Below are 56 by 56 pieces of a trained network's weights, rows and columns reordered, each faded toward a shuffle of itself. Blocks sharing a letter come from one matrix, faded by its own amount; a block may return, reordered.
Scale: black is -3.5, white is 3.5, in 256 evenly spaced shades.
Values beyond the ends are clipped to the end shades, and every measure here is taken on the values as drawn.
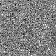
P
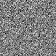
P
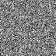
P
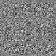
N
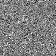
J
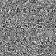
N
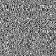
N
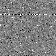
J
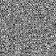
N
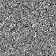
J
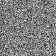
P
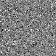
J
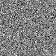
P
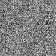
P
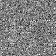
P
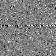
J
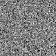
P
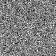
P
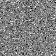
J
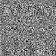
N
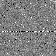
J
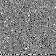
J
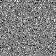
J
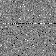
J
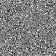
J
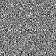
N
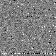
J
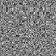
N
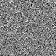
P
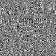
N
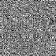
N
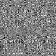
N
